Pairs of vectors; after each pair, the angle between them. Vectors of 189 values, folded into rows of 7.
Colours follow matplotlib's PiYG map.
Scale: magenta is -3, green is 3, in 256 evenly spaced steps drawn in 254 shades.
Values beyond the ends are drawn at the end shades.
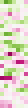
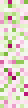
orthogonal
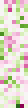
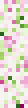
nearly parallel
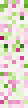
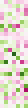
orthogonal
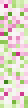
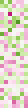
nearly opposite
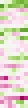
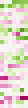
nearly parallel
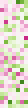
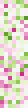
partly aligned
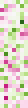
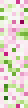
nearly opposite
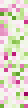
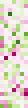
partly aligned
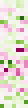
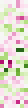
nearly opposite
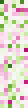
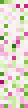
orthogonal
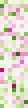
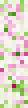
nearly parallel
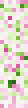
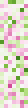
partly opposed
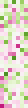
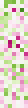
partly aligned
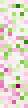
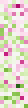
nearly opposite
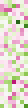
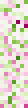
nearly opposite
